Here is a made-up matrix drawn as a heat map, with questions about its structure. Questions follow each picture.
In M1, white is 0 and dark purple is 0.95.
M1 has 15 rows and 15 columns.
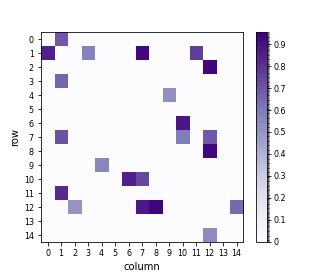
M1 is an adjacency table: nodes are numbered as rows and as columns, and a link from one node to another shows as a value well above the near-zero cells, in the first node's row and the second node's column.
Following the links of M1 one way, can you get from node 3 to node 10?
yes
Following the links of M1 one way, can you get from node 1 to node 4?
no
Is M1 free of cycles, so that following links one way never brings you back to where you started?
no
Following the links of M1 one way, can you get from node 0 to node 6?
yes
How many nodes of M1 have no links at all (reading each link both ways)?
2
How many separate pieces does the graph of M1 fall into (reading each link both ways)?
4
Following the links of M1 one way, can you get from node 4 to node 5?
no
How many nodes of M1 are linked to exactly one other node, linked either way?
9
